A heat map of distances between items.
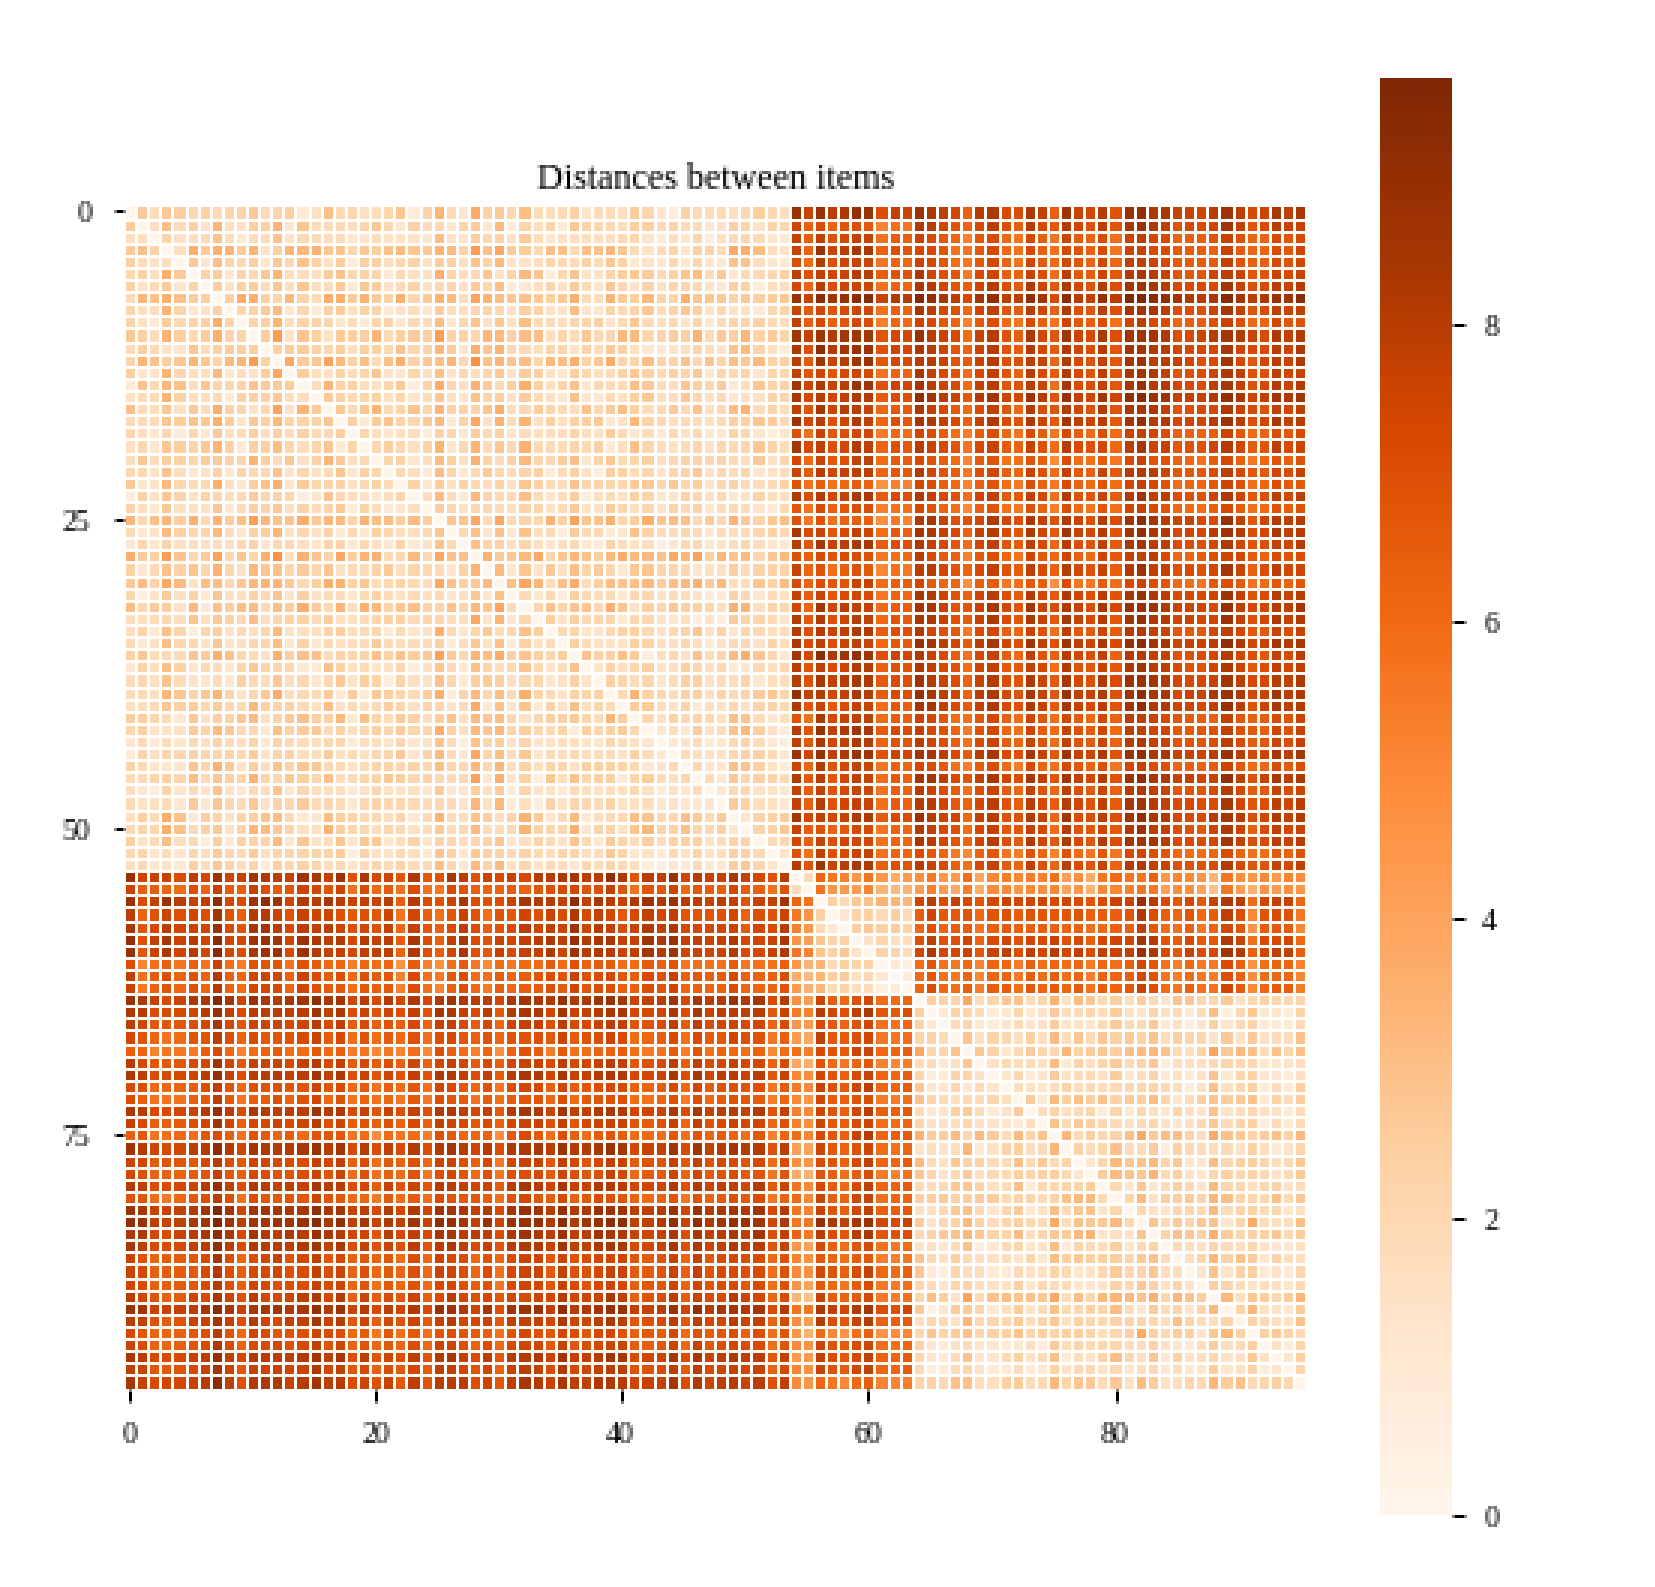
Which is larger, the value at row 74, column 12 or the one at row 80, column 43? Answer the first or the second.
the first
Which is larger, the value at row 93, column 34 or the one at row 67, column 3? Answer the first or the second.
the first
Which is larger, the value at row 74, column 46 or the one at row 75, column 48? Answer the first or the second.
the first
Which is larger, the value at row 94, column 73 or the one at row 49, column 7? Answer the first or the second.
the second
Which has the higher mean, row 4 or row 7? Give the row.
7
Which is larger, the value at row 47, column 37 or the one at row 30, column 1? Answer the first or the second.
the second
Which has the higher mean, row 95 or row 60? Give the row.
60
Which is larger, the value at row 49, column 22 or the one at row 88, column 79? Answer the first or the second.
the second
